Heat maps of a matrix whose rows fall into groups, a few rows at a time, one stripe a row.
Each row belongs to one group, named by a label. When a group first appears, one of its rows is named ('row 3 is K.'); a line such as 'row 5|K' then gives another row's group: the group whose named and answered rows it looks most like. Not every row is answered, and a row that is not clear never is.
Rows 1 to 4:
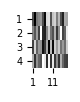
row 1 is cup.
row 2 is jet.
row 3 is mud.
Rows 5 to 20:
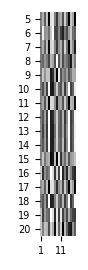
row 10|jet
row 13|jet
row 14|jet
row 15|mud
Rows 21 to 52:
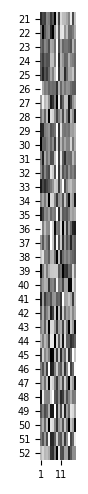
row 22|cup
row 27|mud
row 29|cup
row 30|cup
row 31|cup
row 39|cup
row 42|mud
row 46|jet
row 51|jet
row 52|mud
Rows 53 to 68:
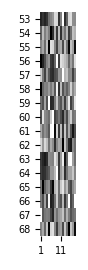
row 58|cup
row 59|jet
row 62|mud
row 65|cup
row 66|jet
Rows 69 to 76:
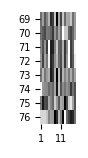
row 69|mud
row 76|mud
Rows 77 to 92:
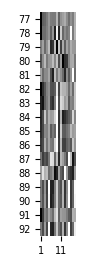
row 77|cup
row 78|cup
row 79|mud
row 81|mud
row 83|cup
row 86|cup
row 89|jet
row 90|jet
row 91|cup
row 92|jet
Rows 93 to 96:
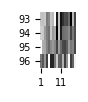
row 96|jet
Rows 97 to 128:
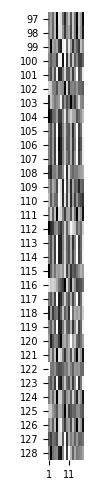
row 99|cup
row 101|jet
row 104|cup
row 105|jet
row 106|jet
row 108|cup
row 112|cup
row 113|jet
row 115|cup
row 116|mud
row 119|jet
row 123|jet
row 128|cup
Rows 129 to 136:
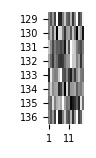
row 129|jet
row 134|mud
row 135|cup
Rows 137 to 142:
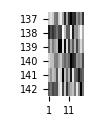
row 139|mud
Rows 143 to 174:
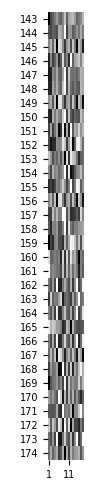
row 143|cup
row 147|cup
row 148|cup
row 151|mud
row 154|cup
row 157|cup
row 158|cup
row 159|cup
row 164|jet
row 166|jet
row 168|mud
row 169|cup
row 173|jet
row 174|mud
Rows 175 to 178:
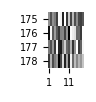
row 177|jet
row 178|mud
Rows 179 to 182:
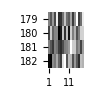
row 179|jet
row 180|mud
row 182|cup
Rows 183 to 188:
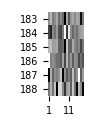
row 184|cup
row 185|mud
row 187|cup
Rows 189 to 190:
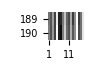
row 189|jet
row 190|jet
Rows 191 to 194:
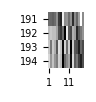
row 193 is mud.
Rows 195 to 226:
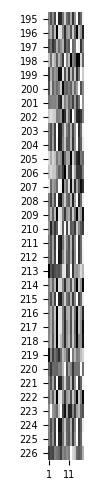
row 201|mud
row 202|mud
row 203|jet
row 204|jet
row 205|mud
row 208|jet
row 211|jet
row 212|jet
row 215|jet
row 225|jet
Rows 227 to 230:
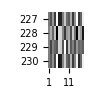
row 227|jet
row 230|jet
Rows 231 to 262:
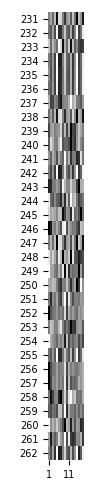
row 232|jet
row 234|jet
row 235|jet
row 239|cup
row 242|jet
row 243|cup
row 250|mud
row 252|cup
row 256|cup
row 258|cup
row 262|jet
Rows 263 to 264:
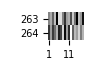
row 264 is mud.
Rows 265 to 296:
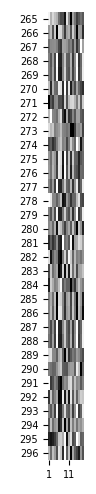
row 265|mud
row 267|mud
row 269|jet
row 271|cup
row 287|jet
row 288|jet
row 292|mud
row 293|jet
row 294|mud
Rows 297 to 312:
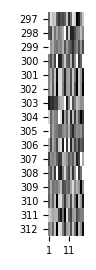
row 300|jet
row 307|mud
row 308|jet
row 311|mud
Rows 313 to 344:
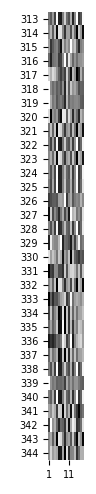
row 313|jet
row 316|cup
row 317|mud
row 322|jet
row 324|jet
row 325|jet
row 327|mud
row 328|jet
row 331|cup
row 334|mud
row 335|mud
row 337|mud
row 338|jet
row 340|jet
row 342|mud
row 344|mud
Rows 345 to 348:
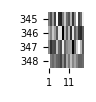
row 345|jet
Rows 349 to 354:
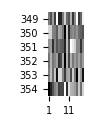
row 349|jet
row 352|mud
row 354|cup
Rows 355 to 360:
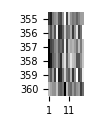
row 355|cup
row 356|jet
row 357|cup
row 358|cup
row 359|jet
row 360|mud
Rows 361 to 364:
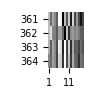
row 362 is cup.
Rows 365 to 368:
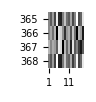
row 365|jet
